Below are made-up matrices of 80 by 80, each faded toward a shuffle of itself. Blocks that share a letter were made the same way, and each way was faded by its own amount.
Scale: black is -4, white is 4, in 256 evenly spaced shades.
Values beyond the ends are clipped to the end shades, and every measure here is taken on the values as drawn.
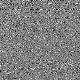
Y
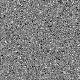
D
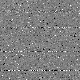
Y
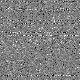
Y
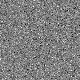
D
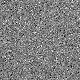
D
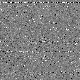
Y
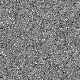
D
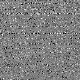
Y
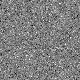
D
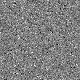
D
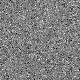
D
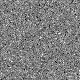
D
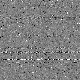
Y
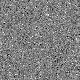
D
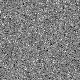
D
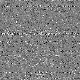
Y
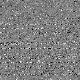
Y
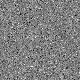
D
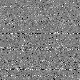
Y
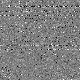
Y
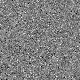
D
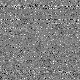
Y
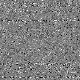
Y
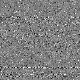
Y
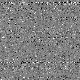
Y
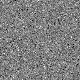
D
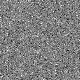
D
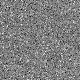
D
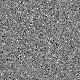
D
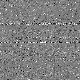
Y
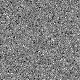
D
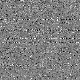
Y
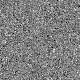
D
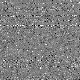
Y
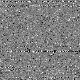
Y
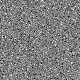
D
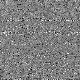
Y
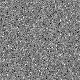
D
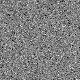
D
